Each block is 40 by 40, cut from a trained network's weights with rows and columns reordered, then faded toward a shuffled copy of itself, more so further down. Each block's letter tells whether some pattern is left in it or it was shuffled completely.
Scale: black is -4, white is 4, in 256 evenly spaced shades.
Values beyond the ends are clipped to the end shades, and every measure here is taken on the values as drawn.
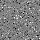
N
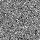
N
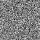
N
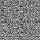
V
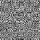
V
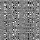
V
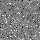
N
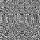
V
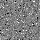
N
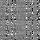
V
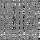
V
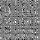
V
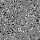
N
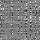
V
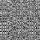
V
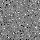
N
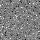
N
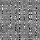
V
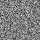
N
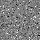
N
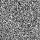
N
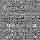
V
